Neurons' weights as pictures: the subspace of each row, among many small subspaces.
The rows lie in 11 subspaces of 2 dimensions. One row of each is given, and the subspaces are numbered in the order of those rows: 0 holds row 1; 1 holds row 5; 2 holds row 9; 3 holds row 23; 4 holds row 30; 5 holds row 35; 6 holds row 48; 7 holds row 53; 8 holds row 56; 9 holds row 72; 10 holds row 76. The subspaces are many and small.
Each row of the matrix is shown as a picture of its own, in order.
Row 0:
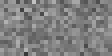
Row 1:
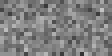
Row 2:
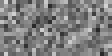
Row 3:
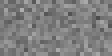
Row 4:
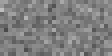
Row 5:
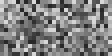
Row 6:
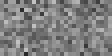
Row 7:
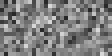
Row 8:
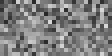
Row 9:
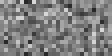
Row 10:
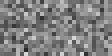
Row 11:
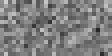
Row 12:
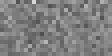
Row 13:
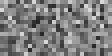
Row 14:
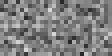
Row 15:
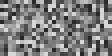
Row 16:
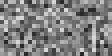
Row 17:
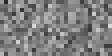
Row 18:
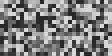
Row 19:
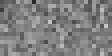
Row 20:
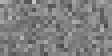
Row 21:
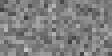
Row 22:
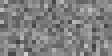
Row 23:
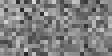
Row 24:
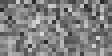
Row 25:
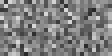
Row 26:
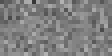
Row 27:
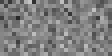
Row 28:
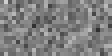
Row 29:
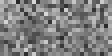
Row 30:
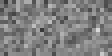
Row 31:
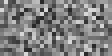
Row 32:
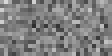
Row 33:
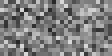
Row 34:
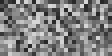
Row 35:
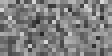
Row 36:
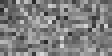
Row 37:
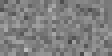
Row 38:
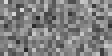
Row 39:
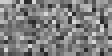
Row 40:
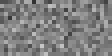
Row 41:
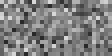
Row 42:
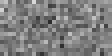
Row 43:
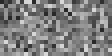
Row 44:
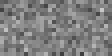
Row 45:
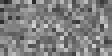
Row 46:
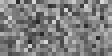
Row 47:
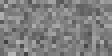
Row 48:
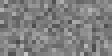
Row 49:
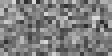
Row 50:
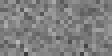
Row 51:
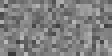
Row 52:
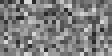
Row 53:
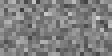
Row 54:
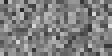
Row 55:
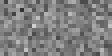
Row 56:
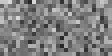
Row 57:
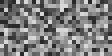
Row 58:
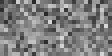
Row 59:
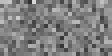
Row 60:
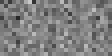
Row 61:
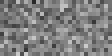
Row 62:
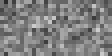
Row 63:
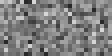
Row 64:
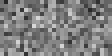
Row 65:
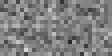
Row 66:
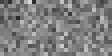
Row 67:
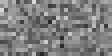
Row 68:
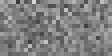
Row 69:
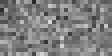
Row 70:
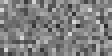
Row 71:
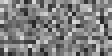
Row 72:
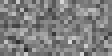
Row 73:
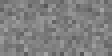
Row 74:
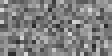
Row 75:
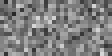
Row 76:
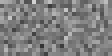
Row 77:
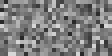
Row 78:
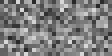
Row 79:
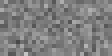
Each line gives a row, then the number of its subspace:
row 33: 1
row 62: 7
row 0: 3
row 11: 4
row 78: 9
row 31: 5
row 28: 4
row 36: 3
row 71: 2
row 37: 9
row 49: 7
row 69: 3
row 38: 7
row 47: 10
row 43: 6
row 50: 1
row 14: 9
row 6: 3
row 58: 1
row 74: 6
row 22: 6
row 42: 3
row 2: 4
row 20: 6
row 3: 7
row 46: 5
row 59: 8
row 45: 8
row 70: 2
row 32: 8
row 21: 9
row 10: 0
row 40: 10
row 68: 5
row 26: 6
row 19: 1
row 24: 5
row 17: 4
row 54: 4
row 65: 9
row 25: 8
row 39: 2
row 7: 4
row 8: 1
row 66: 8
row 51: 10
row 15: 10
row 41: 10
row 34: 5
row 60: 8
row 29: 1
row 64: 3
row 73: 0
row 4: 9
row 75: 7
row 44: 0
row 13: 5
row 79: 6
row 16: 2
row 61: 0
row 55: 7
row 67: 3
